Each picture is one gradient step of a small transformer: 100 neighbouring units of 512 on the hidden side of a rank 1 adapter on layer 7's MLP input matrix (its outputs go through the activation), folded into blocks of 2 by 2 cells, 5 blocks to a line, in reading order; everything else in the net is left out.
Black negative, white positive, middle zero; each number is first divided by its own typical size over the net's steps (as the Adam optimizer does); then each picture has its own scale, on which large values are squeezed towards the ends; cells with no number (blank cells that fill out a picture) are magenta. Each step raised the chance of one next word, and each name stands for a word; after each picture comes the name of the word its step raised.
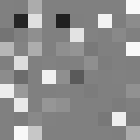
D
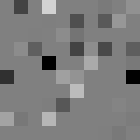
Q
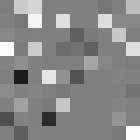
Q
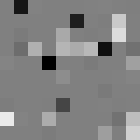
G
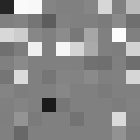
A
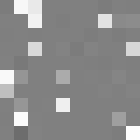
Q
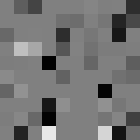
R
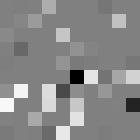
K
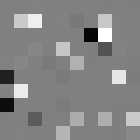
G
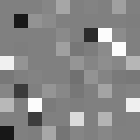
R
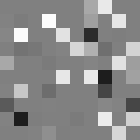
A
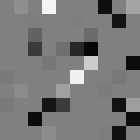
D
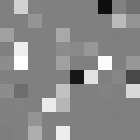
K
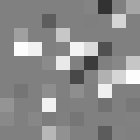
K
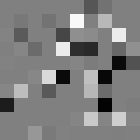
A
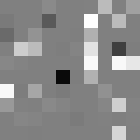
D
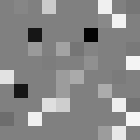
D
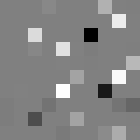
G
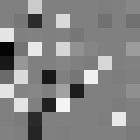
A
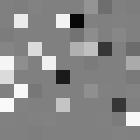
K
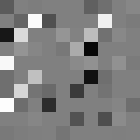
Q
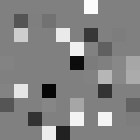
A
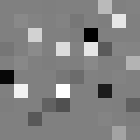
G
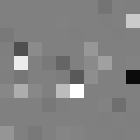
G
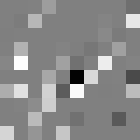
K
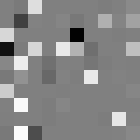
A
